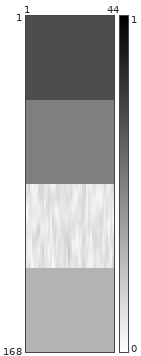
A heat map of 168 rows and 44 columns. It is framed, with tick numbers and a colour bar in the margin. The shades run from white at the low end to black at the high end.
It is made of 4 by 1 panels. Panel 1,1: high, flat. Panel 2,1: middling, flat. Panel 3,1: very low, streaked downward, faint in contrast. Panel 4,1: low, flat.
